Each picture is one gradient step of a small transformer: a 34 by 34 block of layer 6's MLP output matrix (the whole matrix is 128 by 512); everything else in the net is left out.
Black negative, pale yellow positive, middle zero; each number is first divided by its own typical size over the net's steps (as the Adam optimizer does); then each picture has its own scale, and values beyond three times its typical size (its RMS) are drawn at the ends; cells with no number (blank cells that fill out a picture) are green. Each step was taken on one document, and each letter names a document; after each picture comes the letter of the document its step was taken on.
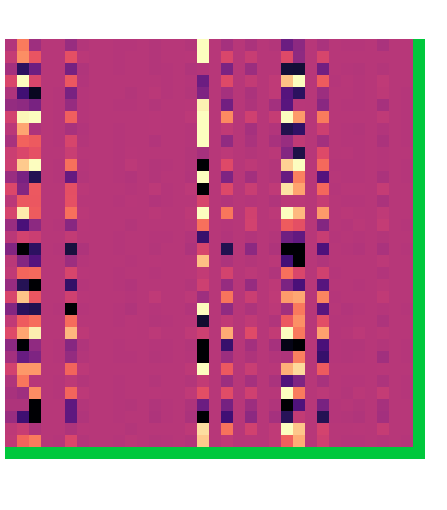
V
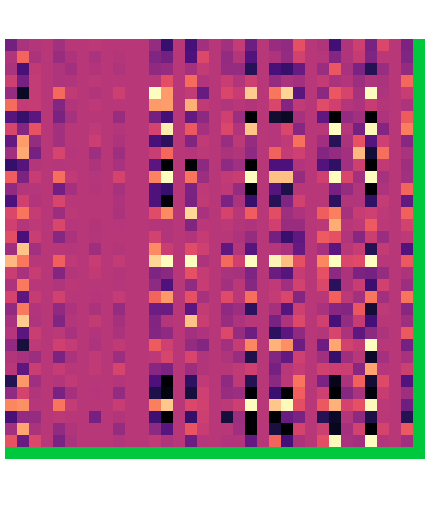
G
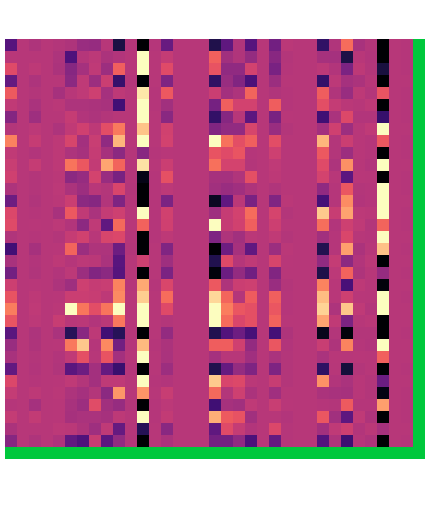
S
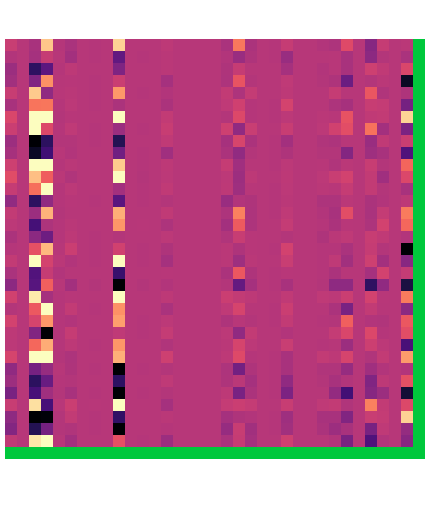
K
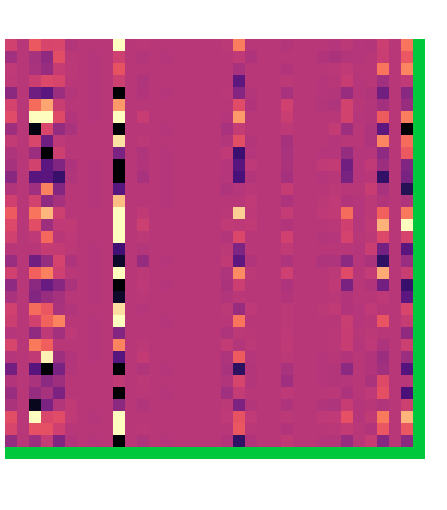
K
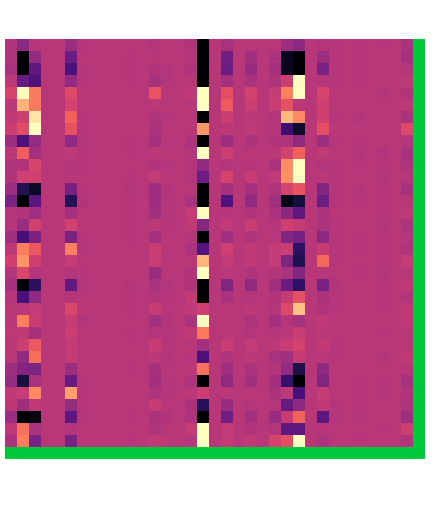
V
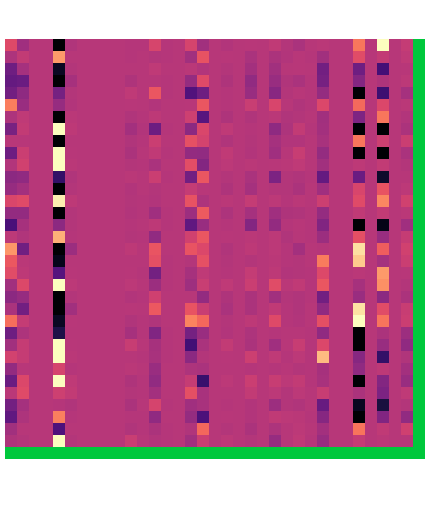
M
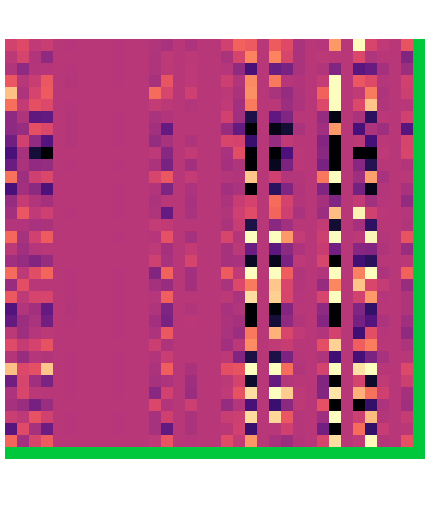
G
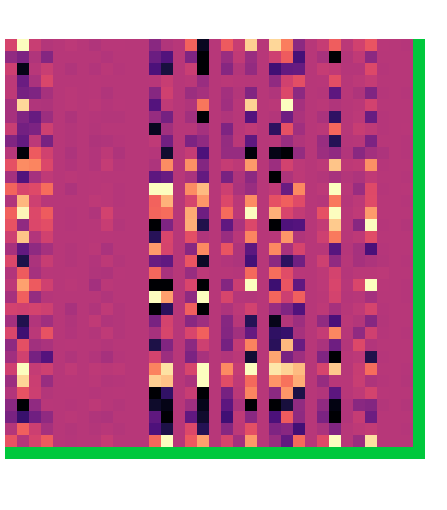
G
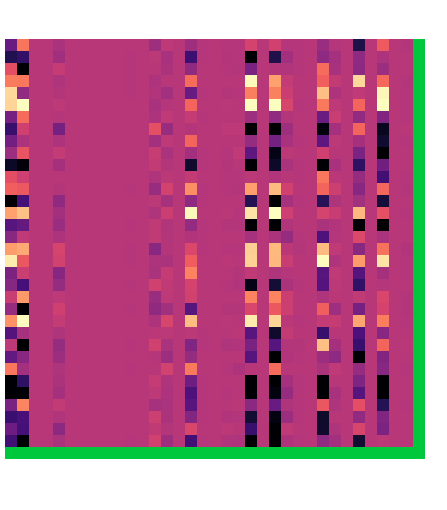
M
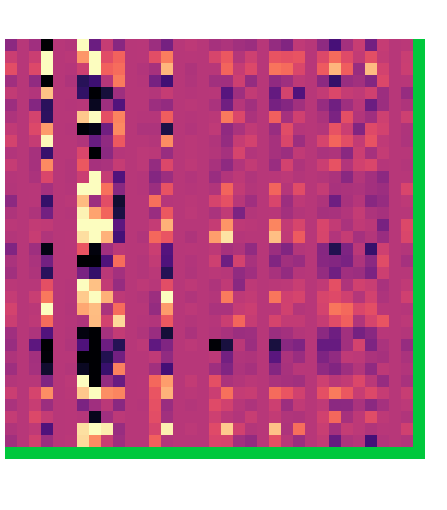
S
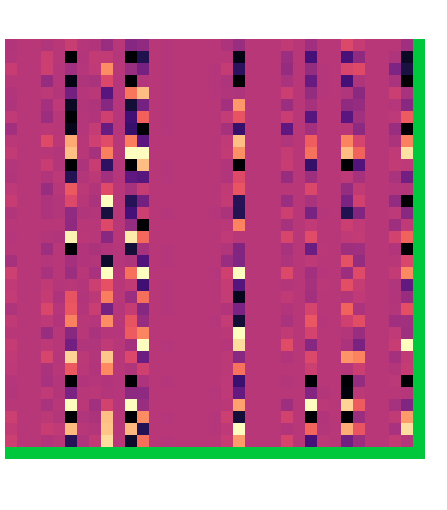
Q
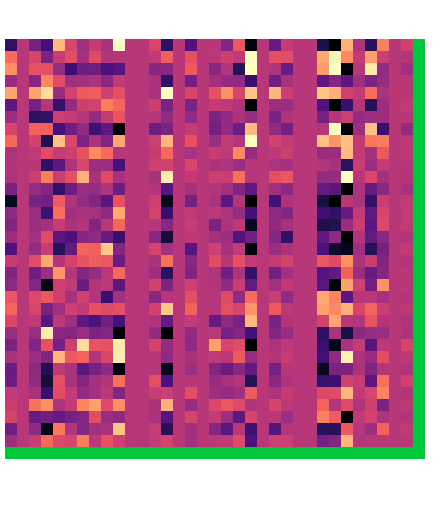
S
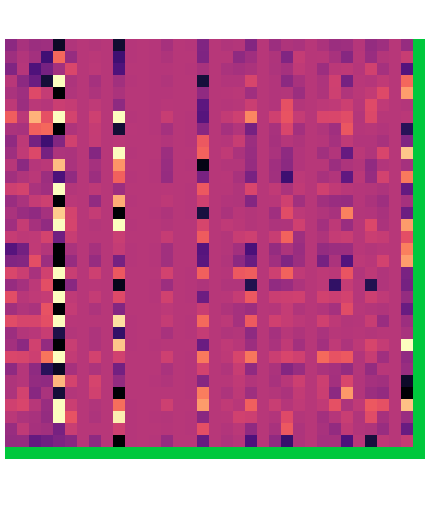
K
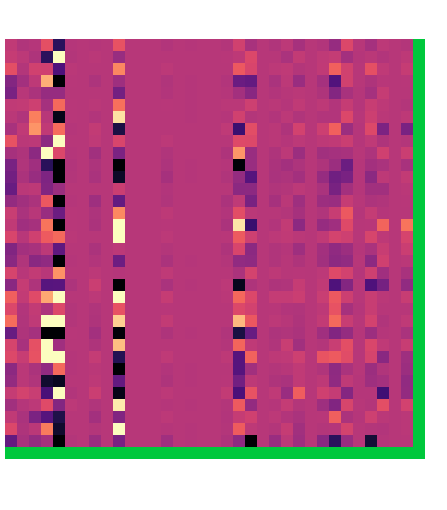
K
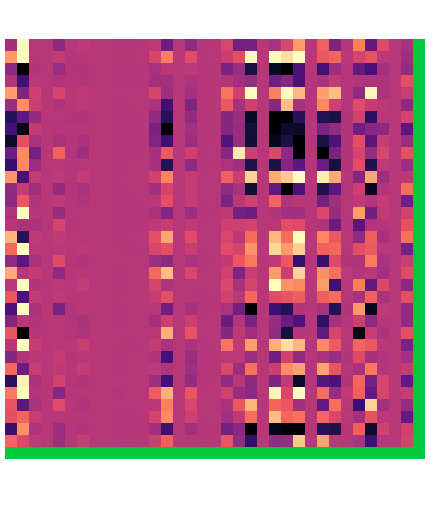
G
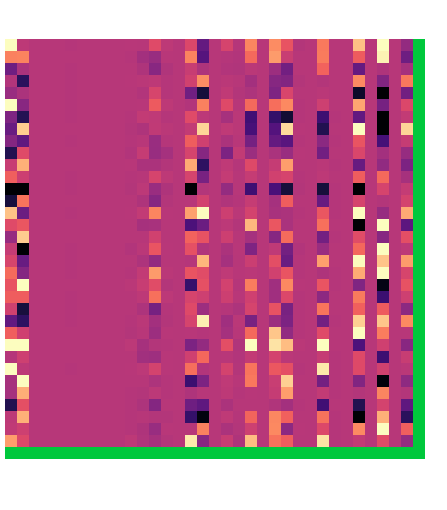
M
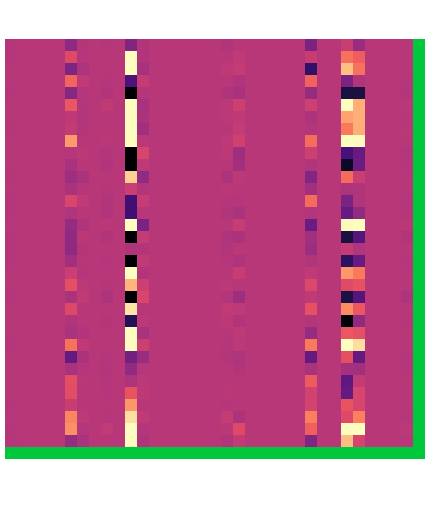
Q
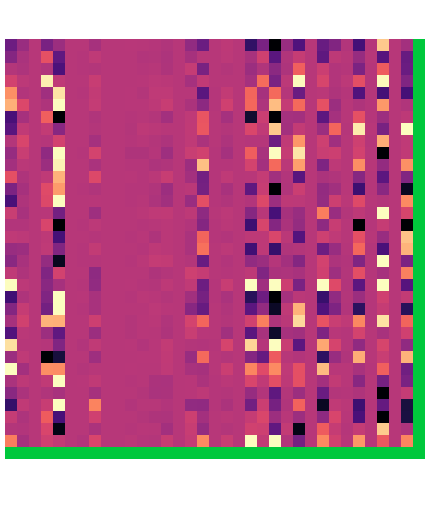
M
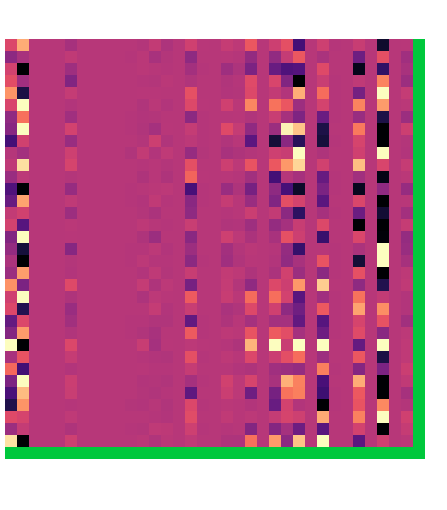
M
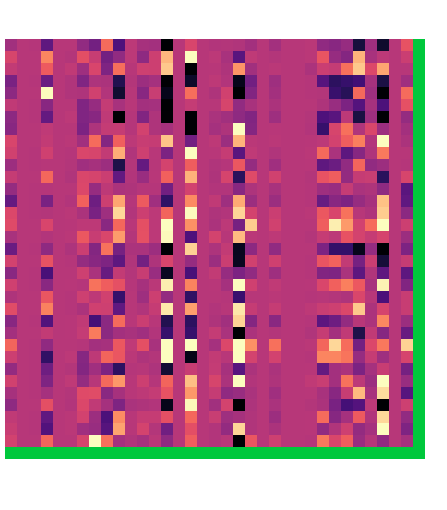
S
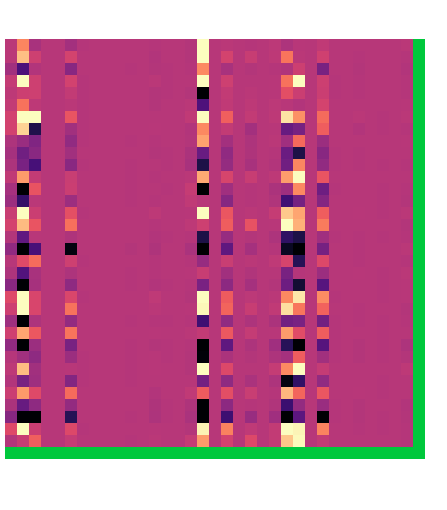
V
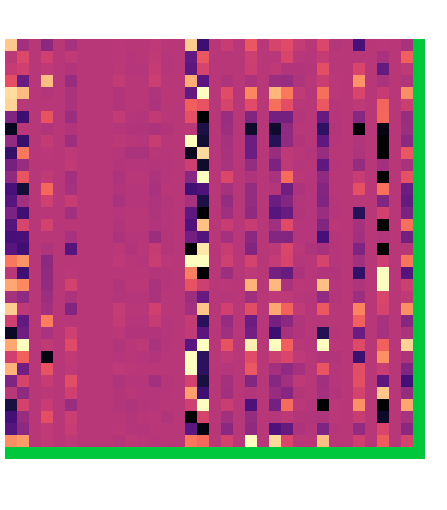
M
